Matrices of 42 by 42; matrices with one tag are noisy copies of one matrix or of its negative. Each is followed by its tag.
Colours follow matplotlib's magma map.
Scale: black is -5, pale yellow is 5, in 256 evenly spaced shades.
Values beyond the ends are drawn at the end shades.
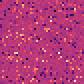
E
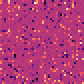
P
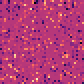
P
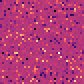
E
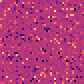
E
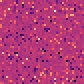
E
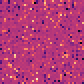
P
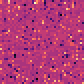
P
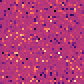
E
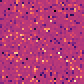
E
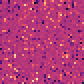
P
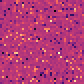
E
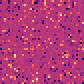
P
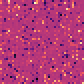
P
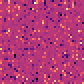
P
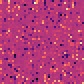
P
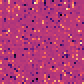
P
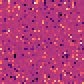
P
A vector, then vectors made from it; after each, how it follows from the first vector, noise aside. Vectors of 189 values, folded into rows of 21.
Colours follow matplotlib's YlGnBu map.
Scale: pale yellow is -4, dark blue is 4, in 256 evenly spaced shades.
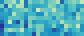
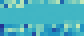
partly zeroed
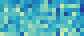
reversed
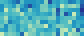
reversed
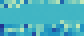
partly zeroed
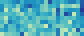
reversed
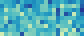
reversed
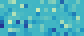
partly zeroed
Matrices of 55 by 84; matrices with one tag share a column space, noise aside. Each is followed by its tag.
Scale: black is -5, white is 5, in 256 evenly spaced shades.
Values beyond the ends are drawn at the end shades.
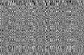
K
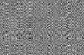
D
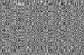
K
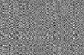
D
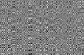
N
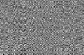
N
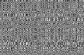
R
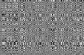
R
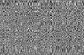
K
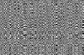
D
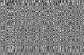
K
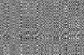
D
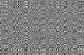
N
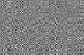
N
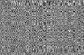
K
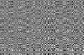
N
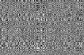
R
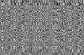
K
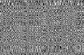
K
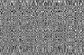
K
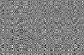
N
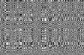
R
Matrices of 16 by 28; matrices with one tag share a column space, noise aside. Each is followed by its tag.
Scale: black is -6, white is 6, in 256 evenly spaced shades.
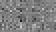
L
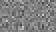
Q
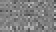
Q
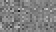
L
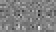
Q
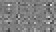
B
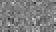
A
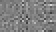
B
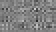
L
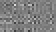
B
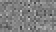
Q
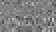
A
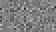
L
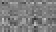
A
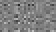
B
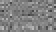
Q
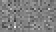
L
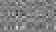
Q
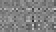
L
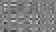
B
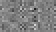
L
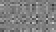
B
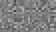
L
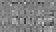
A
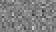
Q
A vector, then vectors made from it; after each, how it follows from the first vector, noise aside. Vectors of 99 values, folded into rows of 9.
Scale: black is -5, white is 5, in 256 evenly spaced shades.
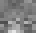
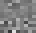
sign-scrambled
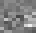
wrapped around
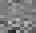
sign-scrambled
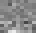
sign-scrambled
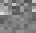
wrapped around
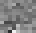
sign-scrambled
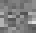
wrapped around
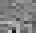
sign-scrambled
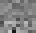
sign-scrambled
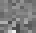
sign-scrambled
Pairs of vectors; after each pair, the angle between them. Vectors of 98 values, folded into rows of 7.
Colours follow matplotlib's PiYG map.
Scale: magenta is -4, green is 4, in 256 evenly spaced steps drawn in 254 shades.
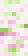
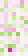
partly opposed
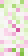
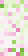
nearly parallel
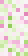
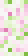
partly aligned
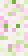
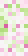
nearly opposite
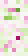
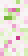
nearly parallel
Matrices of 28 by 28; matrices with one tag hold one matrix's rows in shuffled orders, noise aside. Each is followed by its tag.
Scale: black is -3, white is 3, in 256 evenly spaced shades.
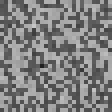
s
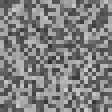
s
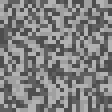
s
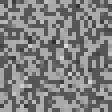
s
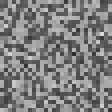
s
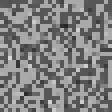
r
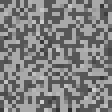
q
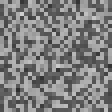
q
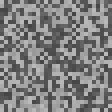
q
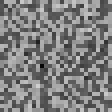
r
